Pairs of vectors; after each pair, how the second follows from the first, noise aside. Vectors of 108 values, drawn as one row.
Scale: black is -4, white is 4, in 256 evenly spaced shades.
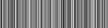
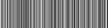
shuffled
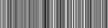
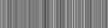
shrunk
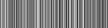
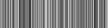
shuffled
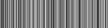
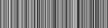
shuffled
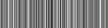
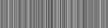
shrunk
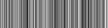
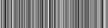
shuffled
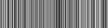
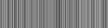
shrunk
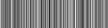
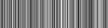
shuffled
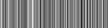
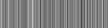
shrunk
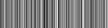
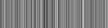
shrunk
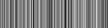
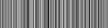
shuffled
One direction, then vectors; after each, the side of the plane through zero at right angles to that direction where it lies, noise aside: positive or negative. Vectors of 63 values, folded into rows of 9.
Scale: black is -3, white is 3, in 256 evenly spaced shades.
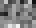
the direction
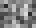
positive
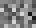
positive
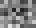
positive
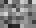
negative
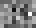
negative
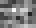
positive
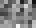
positive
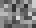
negative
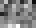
positive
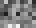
positive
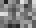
negative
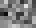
positive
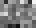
negative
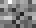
negative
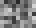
negative
